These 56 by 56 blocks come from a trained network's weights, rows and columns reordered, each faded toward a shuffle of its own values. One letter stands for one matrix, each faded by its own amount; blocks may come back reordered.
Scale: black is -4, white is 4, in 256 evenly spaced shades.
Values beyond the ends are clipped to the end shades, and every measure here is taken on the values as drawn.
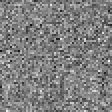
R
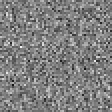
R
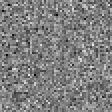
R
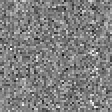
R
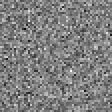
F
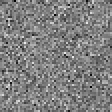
R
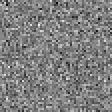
R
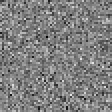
F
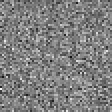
F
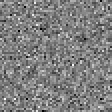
R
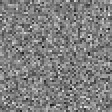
F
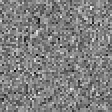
R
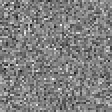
F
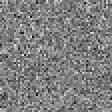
R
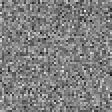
R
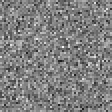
F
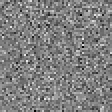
R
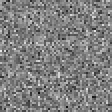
R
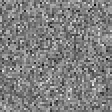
R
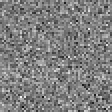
R
